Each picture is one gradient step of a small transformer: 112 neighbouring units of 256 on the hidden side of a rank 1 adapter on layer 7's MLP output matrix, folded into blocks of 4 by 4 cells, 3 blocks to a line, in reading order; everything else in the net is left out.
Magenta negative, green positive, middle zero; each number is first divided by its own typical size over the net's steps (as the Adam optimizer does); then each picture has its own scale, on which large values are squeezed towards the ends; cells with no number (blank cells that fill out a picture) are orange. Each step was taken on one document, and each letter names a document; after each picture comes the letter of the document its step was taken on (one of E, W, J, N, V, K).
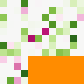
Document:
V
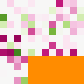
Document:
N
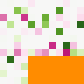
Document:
N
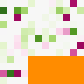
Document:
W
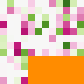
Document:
N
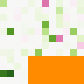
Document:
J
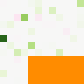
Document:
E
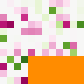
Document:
N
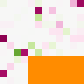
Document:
E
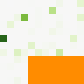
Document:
E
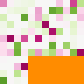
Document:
N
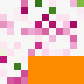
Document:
V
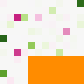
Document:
E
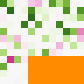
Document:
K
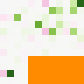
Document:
J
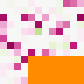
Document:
N
